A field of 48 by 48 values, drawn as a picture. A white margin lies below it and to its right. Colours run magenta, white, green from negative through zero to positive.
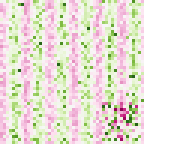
Roughest part: bottom right. Stripes: upright, repeating 6 times. Odd patch: rougher, in the bottom right. Slope: none.
